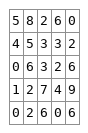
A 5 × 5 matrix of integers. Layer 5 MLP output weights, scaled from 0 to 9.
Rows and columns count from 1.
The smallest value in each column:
0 2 2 0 0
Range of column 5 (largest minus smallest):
9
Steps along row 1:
up down up down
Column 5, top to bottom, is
0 2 6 9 6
